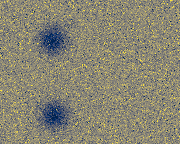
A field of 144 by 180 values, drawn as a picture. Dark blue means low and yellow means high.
Two dips sink into the field. There is no seam. No overall slope runs across the table.
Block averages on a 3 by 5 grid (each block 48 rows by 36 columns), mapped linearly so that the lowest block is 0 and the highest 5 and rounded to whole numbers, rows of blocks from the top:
5 1 5 5 5 | 5 4 5 5 5 | 5 0 5 5 5
